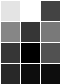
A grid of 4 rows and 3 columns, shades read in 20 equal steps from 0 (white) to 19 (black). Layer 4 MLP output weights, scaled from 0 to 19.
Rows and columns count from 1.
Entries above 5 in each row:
1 3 3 3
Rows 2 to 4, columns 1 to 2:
9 15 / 15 19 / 16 18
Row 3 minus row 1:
13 19 -1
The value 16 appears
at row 4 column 1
